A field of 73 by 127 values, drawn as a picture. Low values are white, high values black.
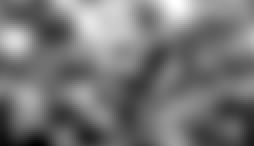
The middle right is the calmest part. The texture varies smoothly and slowly. No row or column stands out. No lone cell stands out from its neighbours. The field climbs toward the bottom.
